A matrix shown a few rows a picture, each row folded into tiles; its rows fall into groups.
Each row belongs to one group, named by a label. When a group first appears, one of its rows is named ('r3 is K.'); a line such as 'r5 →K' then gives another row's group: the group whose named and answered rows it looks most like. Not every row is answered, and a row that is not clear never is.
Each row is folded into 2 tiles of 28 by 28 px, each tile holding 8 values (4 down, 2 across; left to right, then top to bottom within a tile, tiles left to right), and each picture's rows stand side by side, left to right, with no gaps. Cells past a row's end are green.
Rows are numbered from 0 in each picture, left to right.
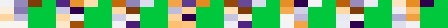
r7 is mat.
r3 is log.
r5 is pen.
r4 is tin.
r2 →tin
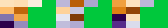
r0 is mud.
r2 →mud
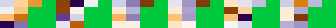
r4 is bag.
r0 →mud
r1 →pen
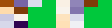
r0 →tin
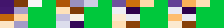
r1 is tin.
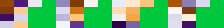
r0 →pen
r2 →mud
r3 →tin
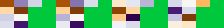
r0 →tin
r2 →bag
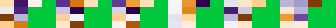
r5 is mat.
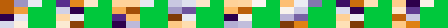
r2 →mud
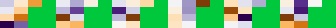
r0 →mud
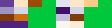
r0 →mud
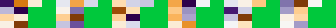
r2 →bag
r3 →pen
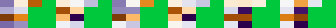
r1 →bag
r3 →bag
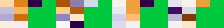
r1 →tin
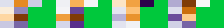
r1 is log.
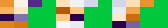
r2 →mud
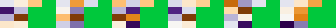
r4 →tin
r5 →mud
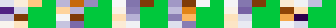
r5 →bag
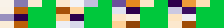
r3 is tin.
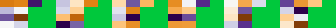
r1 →mud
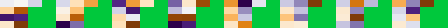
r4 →pen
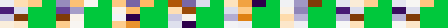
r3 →tin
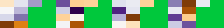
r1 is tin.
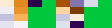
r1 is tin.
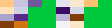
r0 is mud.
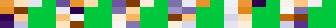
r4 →mat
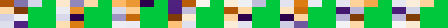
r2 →mat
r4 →bag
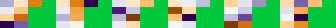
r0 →mud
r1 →mat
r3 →bag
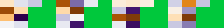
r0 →bag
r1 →tin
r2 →log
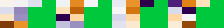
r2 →mat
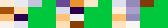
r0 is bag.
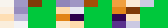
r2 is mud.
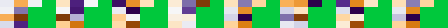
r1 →pen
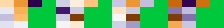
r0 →mat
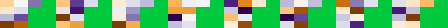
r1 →pen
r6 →tin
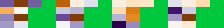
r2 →mud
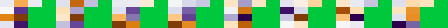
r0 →log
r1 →log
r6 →bag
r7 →mud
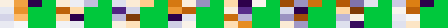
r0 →mat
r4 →pen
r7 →mat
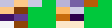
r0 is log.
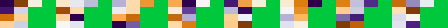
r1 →bag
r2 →mud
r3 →pen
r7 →tin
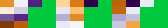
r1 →mat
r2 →pen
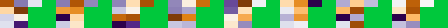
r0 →tin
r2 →mud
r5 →mat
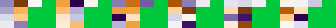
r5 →bag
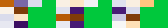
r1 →log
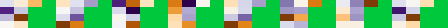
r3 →pen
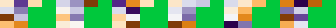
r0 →pen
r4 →mud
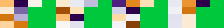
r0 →pen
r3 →mat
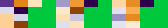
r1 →mat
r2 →mat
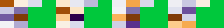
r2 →log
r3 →pen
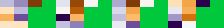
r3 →mat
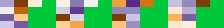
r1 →pen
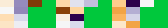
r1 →bag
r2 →pen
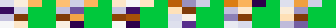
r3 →tin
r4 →mat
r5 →log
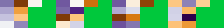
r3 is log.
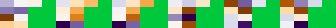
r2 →mud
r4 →tin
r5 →tin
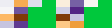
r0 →log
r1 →pen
